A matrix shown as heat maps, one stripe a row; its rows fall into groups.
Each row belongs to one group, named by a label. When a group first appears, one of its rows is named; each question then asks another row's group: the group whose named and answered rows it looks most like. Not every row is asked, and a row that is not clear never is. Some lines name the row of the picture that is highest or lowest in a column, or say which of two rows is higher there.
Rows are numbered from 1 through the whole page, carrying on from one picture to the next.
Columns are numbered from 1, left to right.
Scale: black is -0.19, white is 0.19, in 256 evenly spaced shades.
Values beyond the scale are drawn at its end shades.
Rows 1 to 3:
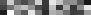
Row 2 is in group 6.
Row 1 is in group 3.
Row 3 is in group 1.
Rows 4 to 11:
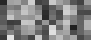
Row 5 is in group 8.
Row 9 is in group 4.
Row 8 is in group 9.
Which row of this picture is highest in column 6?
11
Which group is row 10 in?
4
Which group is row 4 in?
1
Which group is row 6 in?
8
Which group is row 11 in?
3
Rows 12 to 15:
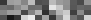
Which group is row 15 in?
9
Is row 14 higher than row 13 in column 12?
Yes
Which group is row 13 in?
4
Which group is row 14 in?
3
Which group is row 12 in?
1
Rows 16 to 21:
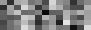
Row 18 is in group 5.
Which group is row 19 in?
9
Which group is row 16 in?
4
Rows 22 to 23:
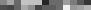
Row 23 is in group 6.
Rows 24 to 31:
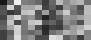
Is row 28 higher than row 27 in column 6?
Yes
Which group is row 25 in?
8
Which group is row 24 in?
5
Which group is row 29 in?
5
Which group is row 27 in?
5
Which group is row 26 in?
9
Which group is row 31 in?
1
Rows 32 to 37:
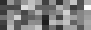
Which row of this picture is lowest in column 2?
33
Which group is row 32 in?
8
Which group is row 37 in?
8
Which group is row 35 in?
5
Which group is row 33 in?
9
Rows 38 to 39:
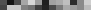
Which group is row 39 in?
5
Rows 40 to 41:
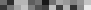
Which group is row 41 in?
6
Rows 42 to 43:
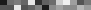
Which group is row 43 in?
5
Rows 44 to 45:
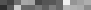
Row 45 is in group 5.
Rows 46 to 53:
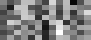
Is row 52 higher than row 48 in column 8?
No
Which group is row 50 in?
1
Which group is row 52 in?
1
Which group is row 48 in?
6
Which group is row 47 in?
6
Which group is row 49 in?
9
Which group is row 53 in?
3
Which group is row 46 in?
4
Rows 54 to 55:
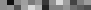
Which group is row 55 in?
8
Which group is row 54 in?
4
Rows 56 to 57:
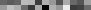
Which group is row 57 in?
3
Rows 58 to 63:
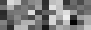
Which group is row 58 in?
1
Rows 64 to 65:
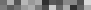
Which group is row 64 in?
8
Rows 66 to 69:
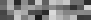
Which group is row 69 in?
1
